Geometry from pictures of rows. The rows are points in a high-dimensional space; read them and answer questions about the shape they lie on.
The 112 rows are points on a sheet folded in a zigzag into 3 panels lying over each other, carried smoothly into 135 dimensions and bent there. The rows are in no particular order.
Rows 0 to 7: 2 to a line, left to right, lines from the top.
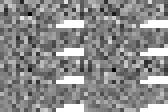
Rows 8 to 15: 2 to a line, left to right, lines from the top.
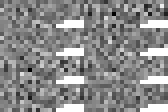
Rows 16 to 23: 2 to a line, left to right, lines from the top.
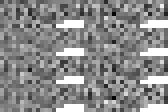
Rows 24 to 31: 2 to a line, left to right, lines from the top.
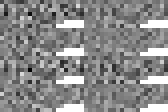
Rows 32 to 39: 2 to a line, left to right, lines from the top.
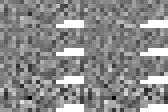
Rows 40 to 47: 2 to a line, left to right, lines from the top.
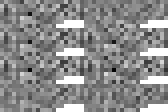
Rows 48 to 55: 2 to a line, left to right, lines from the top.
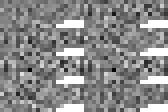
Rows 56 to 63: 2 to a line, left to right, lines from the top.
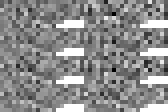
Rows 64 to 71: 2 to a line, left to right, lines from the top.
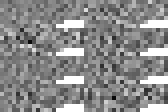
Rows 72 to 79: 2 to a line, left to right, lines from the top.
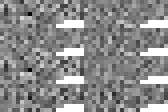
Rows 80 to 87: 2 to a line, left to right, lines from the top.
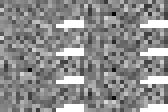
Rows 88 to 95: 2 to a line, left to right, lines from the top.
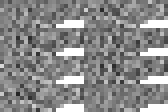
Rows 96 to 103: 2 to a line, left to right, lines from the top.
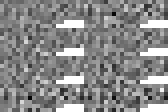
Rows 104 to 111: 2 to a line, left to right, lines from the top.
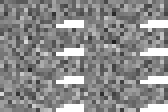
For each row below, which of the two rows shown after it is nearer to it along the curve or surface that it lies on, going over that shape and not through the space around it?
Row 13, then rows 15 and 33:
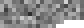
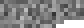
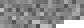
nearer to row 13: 15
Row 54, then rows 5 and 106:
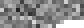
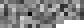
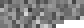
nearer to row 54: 106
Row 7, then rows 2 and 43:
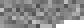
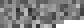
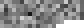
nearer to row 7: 2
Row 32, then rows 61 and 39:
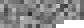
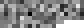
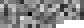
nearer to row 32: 39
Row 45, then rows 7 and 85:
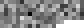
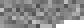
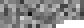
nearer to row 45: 85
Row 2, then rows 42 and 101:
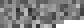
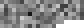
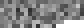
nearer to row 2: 101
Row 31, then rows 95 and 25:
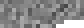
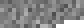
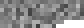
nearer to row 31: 95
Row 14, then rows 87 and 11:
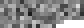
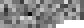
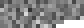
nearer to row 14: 11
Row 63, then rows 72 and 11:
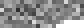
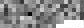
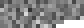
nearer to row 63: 11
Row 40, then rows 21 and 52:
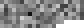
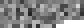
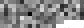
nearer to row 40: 52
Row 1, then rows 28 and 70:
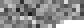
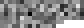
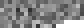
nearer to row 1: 70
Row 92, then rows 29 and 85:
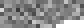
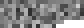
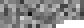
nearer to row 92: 29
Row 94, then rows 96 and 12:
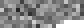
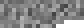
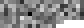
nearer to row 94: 12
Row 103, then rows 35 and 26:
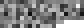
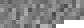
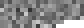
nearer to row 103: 26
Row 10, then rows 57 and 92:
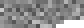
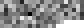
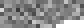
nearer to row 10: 92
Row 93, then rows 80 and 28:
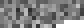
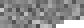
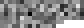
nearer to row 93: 80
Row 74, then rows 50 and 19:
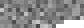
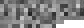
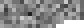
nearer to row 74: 50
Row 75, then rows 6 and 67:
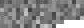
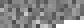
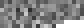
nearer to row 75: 6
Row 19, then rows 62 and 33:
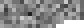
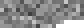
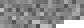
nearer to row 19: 62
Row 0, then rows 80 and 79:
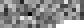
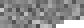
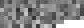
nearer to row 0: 80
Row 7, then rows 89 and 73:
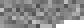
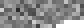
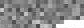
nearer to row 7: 73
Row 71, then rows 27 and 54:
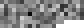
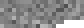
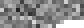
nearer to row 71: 27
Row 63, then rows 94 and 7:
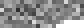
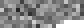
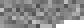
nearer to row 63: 94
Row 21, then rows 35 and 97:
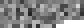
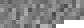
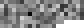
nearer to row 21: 97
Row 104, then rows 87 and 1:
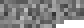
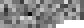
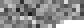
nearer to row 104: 87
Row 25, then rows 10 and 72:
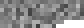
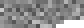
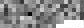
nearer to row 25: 10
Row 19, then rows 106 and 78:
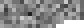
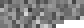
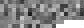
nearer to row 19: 78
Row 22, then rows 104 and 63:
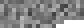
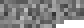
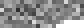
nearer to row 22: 104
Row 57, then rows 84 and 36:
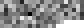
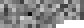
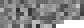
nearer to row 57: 84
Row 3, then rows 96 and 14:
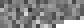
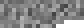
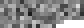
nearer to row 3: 14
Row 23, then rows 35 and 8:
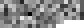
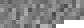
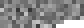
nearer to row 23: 35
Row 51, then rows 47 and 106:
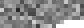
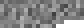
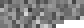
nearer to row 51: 106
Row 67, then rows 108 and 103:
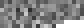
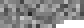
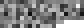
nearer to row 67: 103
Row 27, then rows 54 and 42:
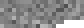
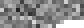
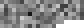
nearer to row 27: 42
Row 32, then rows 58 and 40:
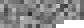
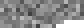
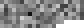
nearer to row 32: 40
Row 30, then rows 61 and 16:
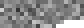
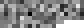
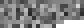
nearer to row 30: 16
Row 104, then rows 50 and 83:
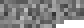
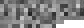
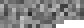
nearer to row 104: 83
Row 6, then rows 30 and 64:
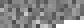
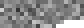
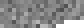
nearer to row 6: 30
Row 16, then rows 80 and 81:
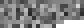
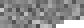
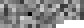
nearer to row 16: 80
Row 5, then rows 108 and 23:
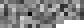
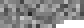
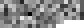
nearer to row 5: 23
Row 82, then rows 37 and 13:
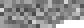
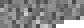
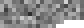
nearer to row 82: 37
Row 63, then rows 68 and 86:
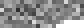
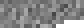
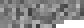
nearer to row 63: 86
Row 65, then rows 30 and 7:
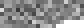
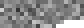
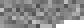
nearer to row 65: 30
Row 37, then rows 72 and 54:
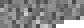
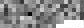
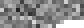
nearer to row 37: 54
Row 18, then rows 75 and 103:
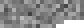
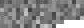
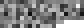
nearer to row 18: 75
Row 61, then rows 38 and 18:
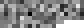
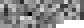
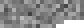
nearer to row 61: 38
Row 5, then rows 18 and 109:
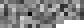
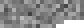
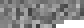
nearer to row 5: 18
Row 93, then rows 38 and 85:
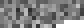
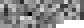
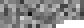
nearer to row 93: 85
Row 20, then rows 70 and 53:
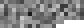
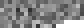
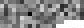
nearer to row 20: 53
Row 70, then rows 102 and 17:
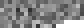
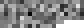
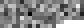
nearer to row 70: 17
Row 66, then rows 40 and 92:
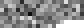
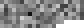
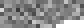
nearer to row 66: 92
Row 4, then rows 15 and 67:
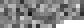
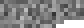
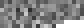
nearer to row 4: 67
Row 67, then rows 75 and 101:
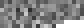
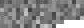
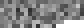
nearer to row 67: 101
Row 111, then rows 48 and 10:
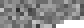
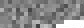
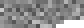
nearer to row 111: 10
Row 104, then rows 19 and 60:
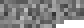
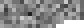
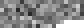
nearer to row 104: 19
